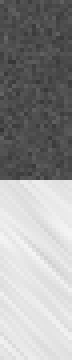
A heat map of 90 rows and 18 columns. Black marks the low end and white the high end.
The table splits into 2 rows of 1 panel. Panel 1,1: low, fine-grained, faint in contrast. Panel 2,1: very high, slanting down to the right, faint in contrast.
